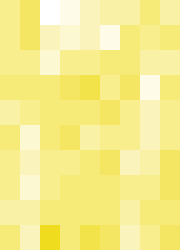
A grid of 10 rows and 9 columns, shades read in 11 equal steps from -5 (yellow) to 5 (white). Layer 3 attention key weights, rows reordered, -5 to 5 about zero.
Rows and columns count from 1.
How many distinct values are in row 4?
5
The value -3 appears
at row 4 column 5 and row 10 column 5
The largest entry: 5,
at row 1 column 3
